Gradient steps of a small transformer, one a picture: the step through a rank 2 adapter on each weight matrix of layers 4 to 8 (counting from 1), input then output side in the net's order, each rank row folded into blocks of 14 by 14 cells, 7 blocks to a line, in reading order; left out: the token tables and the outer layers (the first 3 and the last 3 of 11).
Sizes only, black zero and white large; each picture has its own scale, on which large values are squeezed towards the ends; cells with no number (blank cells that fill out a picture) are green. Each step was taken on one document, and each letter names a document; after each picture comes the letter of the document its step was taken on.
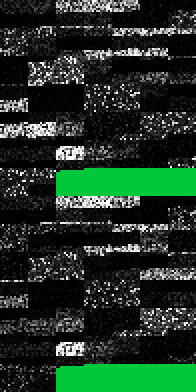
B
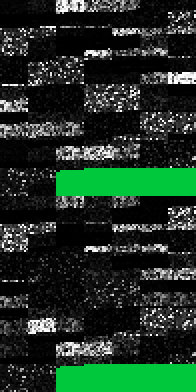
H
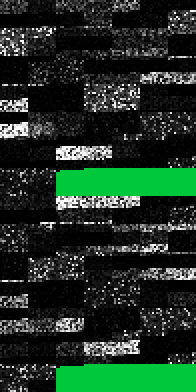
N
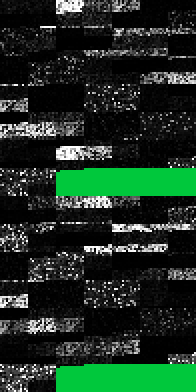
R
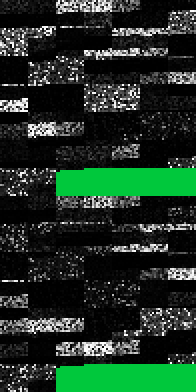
N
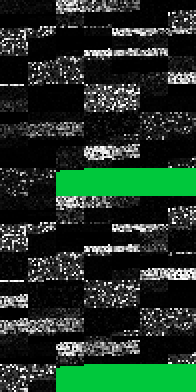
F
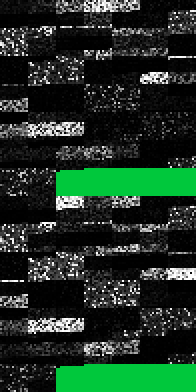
N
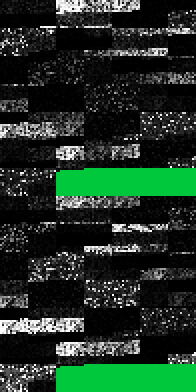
R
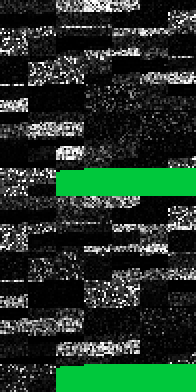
B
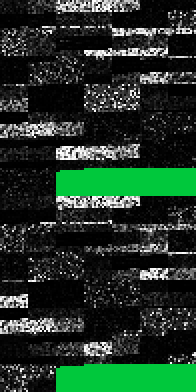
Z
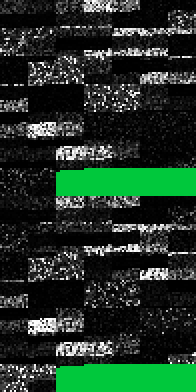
B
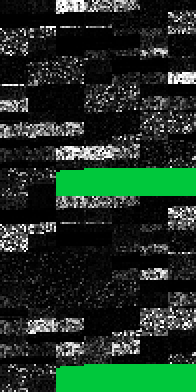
H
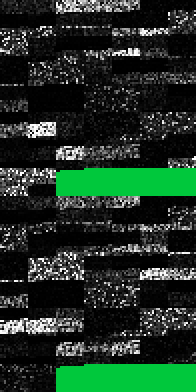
B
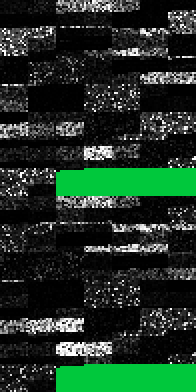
Z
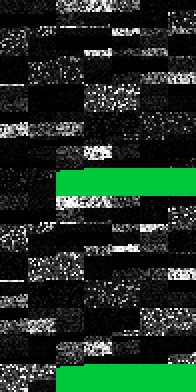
F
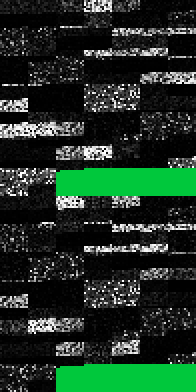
N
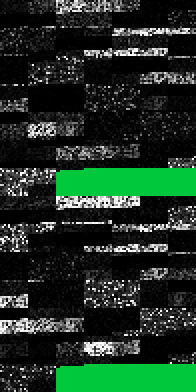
R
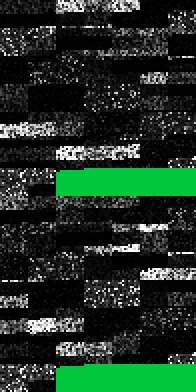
Z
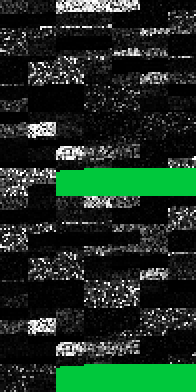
B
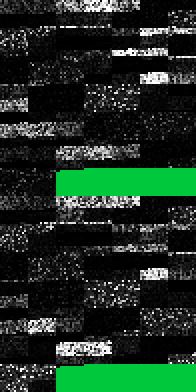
F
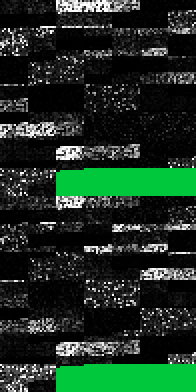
R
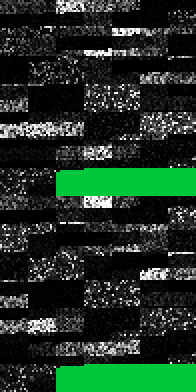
Z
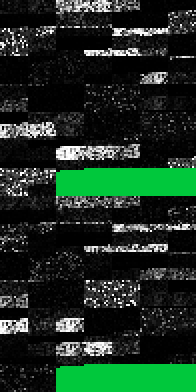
R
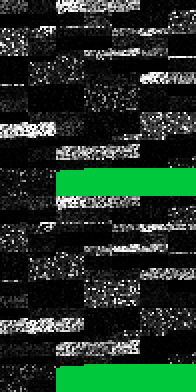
N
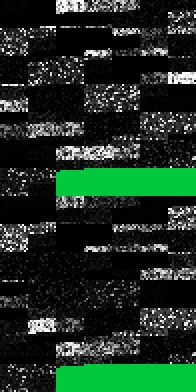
H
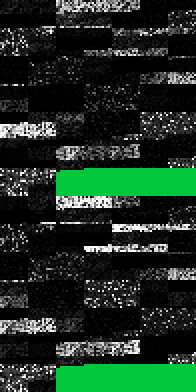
R
